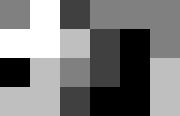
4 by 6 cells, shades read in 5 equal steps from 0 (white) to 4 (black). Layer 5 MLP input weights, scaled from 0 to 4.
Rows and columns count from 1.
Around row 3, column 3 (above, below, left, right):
1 3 1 3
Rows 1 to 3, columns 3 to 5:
3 2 2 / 1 3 4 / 2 3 4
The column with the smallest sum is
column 2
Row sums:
11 10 15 14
